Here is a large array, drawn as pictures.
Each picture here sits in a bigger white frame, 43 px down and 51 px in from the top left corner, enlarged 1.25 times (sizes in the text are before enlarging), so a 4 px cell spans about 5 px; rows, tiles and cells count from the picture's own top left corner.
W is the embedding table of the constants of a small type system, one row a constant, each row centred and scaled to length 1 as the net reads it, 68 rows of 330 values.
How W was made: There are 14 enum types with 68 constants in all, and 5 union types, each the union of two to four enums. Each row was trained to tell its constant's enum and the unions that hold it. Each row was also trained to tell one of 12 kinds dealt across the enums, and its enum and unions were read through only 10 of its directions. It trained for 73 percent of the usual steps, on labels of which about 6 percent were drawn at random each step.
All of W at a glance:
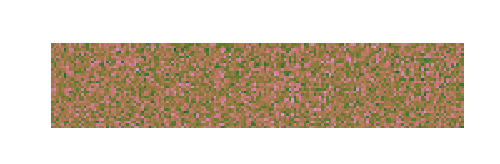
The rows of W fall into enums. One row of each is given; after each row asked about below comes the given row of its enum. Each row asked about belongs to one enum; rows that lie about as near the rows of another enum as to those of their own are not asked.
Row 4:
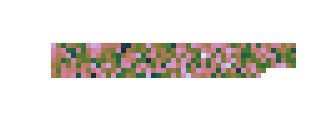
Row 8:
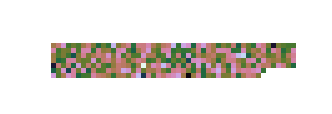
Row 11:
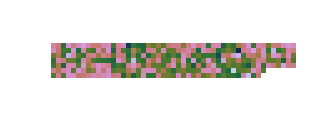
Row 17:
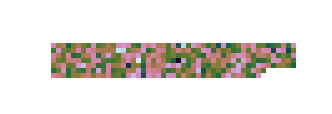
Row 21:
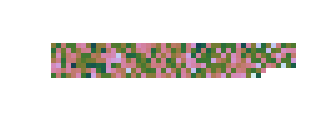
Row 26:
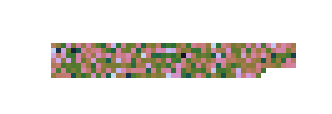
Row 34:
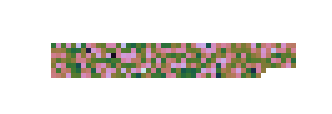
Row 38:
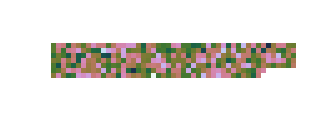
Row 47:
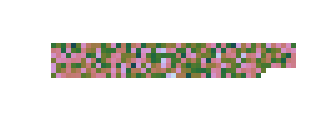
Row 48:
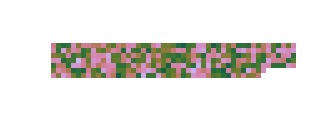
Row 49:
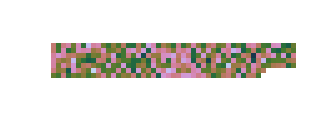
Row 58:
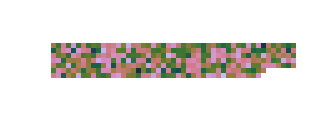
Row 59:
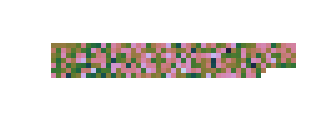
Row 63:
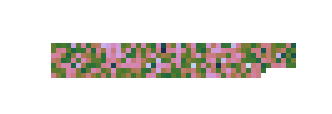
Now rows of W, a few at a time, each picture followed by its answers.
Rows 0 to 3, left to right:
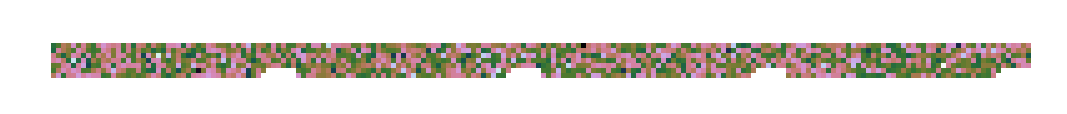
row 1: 63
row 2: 63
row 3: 11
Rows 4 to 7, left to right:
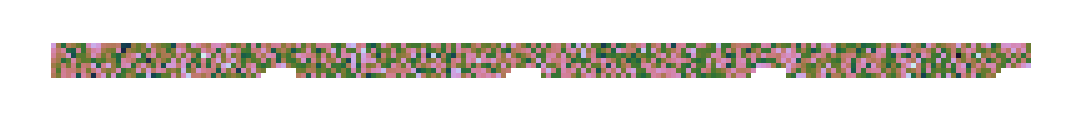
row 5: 26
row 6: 21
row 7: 4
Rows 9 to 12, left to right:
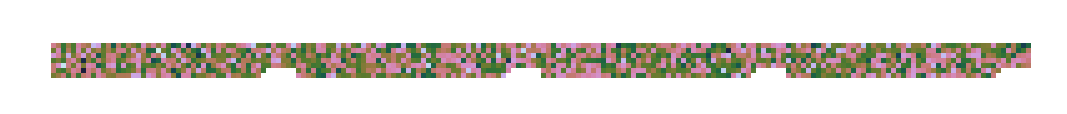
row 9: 4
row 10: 48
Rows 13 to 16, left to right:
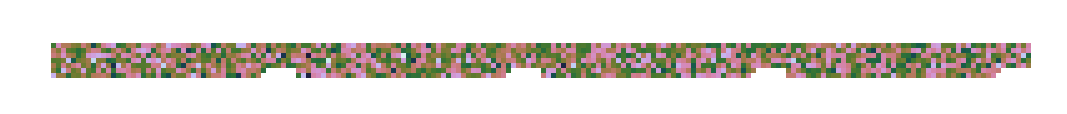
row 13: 8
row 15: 58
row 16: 48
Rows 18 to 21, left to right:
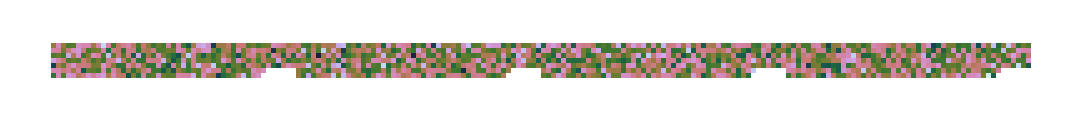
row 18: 11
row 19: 4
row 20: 49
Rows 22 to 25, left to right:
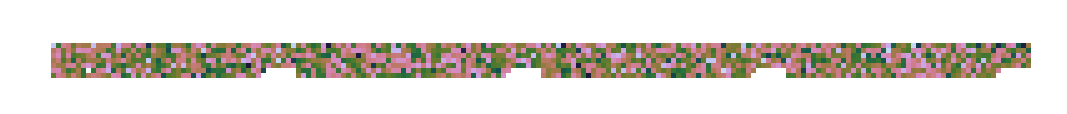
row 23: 34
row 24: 34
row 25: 49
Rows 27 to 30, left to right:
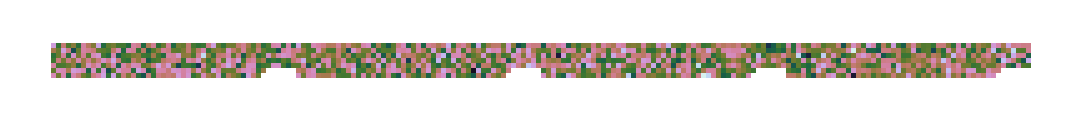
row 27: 47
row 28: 48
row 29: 58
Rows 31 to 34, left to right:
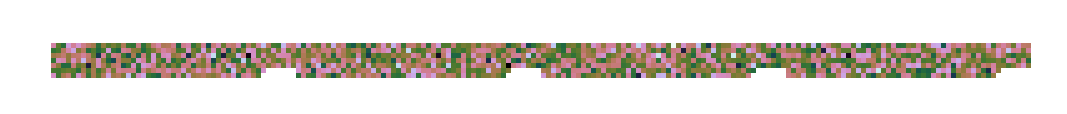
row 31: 59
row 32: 21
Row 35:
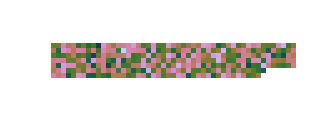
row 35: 58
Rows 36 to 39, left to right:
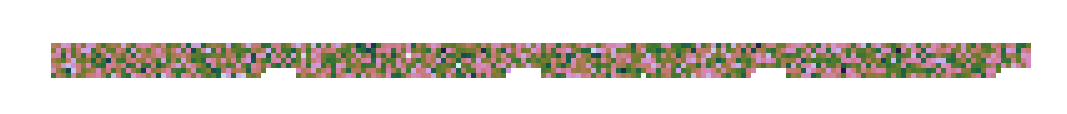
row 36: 49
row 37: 21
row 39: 11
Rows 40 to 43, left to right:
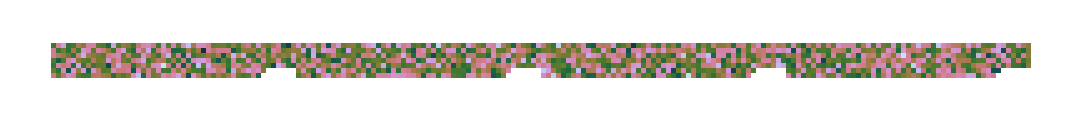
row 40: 8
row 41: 49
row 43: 63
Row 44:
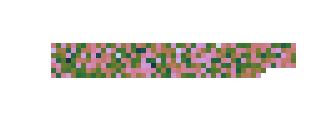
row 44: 48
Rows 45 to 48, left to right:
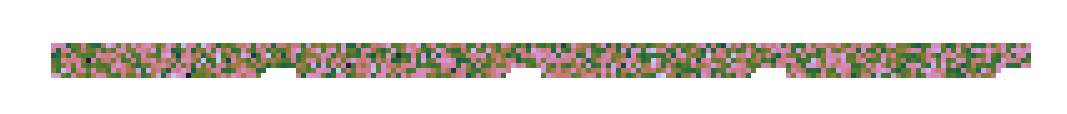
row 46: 47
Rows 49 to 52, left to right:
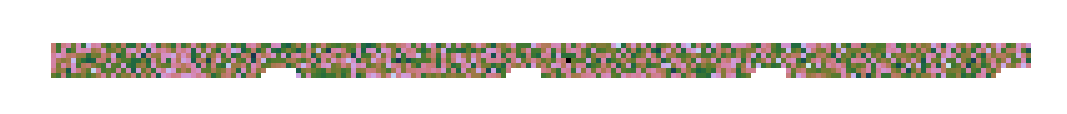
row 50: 59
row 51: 49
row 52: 48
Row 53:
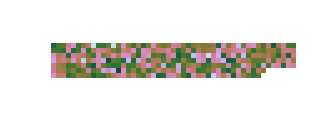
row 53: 58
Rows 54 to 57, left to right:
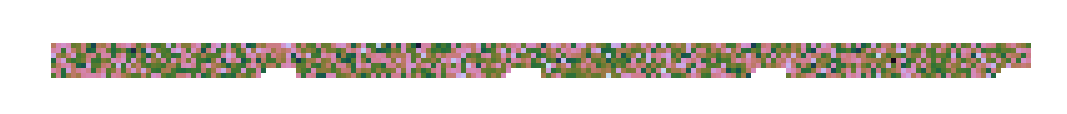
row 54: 11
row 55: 63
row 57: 21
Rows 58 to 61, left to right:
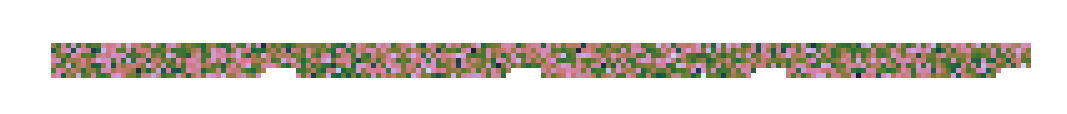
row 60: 11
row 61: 4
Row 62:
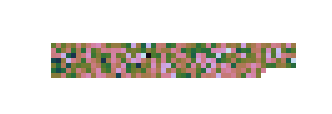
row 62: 63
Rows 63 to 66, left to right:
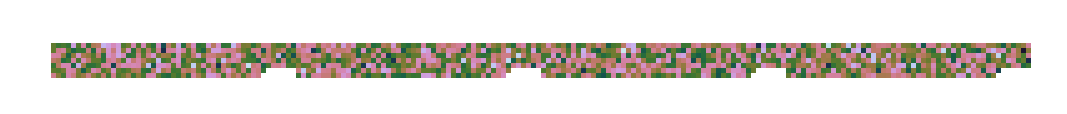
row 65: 47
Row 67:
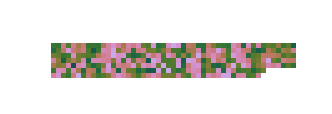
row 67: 58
